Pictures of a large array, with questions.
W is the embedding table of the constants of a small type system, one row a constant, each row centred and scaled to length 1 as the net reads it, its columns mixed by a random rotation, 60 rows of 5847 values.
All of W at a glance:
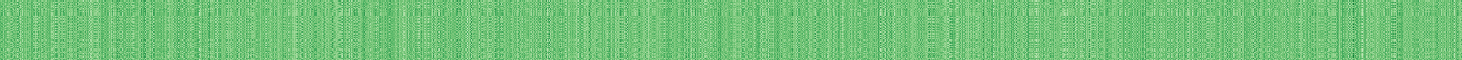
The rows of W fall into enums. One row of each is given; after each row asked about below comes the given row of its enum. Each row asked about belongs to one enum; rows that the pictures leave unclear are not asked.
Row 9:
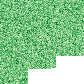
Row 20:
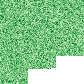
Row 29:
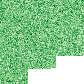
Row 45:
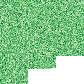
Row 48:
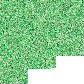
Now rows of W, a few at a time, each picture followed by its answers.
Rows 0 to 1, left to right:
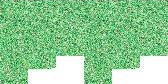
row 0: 20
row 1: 20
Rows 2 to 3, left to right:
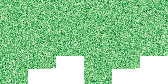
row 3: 29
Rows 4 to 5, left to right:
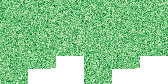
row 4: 29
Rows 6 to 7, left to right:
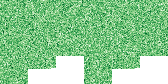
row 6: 48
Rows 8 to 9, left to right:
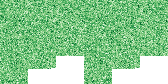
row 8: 20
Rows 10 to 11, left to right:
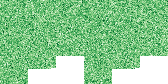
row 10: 48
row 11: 20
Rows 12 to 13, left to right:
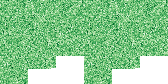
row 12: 48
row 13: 48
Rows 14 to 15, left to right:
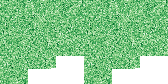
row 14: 48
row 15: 48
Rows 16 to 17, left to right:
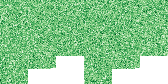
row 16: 45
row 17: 29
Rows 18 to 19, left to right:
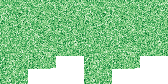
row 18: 45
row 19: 45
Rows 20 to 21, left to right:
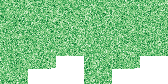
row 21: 45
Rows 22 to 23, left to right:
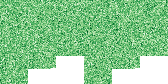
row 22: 45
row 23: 48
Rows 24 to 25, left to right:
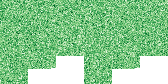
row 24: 29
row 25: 45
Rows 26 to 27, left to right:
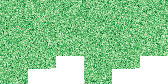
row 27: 29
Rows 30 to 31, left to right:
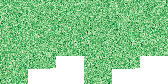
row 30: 45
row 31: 48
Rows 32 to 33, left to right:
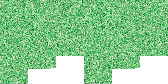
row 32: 48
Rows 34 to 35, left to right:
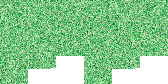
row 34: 45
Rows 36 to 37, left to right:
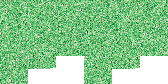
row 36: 45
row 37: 48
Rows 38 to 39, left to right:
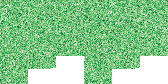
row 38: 45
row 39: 20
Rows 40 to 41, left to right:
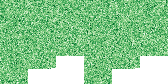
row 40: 20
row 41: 48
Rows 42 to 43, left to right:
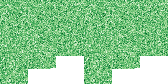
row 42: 45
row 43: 45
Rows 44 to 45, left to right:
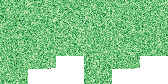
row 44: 20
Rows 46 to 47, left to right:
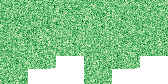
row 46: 9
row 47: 45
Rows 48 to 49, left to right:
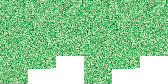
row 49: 48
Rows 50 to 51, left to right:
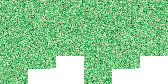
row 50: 48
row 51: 9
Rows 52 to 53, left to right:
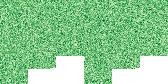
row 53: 20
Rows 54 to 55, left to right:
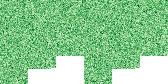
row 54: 48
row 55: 29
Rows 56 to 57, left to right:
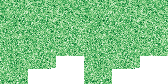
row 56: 20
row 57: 20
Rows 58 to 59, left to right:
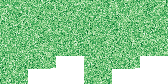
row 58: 45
